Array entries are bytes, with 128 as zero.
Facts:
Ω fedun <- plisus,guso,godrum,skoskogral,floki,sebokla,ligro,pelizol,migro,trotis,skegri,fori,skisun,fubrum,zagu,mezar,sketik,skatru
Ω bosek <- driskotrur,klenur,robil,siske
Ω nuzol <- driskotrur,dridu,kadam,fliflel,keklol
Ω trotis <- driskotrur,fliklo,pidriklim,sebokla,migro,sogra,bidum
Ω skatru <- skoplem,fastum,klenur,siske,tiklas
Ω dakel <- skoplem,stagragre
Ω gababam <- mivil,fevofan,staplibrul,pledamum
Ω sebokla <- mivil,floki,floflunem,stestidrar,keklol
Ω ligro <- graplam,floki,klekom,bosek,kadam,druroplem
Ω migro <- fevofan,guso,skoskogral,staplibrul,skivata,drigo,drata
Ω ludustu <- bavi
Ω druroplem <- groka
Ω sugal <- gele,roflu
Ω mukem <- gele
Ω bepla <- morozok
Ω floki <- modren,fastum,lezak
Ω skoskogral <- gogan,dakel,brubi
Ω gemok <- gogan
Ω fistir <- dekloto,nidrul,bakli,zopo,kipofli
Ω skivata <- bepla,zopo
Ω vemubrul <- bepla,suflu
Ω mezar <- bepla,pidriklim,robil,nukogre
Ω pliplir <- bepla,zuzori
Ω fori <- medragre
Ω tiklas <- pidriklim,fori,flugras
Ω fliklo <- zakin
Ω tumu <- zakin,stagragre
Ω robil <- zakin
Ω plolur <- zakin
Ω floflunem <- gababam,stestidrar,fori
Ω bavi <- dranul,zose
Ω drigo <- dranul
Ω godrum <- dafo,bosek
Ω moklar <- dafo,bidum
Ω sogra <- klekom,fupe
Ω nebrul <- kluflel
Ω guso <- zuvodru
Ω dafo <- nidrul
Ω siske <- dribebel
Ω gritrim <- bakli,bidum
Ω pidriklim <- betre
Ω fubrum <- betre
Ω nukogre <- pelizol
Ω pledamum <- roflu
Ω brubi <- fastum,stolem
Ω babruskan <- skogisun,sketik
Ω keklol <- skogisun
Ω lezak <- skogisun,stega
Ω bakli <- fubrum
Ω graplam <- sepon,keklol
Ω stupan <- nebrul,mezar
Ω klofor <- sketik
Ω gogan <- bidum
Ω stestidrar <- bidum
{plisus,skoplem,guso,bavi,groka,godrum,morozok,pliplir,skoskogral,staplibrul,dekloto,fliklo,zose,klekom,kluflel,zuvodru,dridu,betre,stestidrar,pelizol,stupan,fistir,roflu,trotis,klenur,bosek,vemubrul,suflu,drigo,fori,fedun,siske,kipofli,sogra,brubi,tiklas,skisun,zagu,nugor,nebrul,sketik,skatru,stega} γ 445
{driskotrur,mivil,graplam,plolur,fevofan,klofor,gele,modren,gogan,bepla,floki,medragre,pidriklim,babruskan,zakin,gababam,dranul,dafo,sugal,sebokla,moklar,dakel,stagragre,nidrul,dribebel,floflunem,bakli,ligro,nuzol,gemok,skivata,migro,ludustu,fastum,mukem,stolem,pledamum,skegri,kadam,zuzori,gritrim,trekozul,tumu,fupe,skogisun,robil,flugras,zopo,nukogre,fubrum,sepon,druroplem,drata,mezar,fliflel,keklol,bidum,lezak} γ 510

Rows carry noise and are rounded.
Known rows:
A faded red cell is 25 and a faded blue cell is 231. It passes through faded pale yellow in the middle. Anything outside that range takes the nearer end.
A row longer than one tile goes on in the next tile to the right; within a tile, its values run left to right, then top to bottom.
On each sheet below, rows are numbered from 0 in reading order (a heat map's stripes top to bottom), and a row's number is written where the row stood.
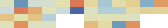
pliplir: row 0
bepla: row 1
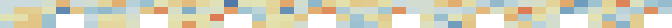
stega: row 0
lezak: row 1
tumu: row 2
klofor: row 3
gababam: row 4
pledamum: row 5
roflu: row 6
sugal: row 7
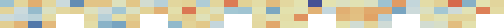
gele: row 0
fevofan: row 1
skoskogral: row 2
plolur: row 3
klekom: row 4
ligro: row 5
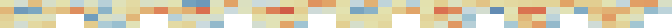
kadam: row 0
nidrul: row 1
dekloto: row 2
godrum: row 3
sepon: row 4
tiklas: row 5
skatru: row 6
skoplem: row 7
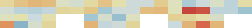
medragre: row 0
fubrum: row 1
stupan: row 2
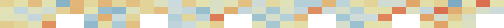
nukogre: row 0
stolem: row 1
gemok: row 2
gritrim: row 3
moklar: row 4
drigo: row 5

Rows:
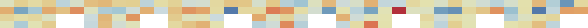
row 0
driskotrur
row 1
dakel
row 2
pelizol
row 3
trotis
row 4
nuzol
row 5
keklol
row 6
babruskan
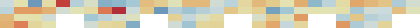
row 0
zose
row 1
fistir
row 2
sebokla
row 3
stagragre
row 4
flugras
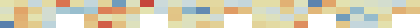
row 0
brubi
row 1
bavi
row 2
fliflel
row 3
mezar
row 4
bakli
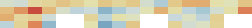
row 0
bosek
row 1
mivil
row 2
skegri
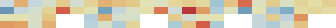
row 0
ludustu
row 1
fastum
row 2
fedun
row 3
gogan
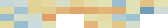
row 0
dafo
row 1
betre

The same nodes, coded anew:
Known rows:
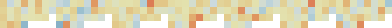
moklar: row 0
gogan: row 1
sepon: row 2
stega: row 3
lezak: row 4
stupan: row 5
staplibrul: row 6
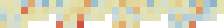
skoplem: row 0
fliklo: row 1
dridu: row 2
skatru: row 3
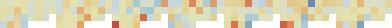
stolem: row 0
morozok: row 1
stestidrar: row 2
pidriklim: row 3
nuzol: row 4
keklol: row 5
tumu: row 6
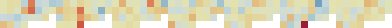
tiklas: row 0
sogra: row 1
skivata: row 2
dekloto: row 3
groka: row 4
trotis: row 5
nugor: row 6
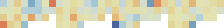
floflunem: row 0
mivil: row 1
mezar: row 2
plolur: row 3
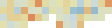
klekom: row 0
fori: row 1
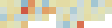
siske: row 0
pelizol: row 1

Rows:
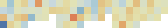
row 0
bakli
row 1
gababam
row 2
bidum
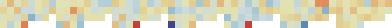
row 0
migro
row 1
fastum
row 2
godrum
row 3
fubrum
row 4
skoskogral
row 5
druroplem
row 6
skogisun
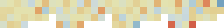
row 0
dranul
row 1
roflu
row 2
flugras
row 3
drigo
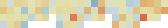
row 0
ludustu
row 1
pledamum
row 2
bosek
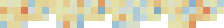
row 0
fupe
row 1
kadam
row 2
ligro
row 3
bavi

